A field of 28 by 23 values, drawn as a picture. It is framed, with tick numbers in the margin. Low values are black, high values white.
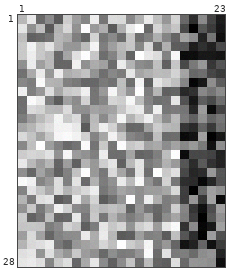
Average level on the scale: 60%. Seam: vertical, 80% of the way across, the left part higher. Stripes: none.
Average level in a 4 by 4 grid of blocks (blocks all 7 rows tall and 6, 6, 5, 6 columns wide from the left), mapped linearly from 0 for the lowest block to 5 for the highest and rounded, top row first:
4440 / 5440 / 4440 / 4431
